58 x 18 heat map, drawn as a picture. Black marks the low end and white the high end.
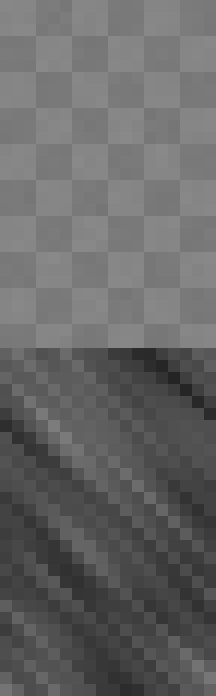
The table splits into 2 rows of 1 panel. Panel 1,1: middling, checkered, faint in contrast. Panel 2,1: low, slanting down to the right.
